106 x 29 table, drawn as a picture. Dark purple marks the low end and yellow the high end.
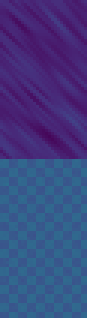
The table splits into 2 rows of 1 panel. Panel 1,1: very low, slanting down to the right, faint in contrast. Panel 2,1: low, checkered, faint in contrast.
